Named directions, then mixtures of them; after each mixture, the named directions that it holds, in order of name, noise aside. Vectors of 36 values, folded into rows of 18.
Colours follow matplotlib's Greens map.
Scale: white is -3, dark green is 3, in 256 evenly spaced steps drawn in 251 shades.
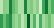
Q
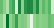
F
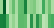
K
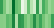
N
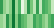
F, N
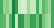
F, N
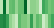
K, Q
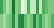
N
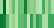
K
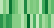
Q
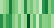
Q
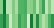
K, Q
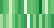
Q
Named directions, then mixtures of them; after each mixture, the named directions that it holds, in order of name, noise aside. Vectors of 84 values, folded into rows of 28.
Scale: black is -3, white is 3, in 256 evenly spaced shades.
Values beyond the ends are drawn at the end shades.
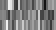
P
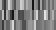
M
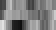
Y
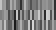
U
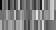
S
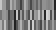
U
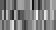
M, S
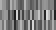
U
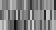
U, Y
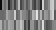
S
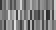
U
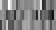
P, S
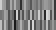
U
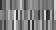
U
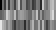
S, Y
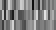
M
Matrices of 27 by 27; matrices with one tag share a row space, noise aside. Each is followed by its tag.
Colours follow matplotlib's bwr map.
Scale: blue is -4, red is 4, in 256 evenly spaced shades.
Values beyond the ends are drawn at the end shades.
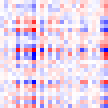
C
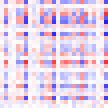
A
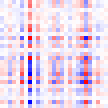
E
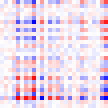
C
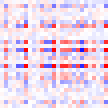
A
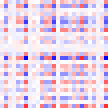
A
